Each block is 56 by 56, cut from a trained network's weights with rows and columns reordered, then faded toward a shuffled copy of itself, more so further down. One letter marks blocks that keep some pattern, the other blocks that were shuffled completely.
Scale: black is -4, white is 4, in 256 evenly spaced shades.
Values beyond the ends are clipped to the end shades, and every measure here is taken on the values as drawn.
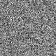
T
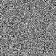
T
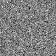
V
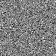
V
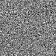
T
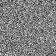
V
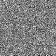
T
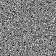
V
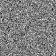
T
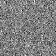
T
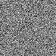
T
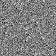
T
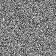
V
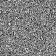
T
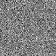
T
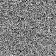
T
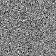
T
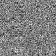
T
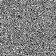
V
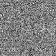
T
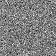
V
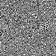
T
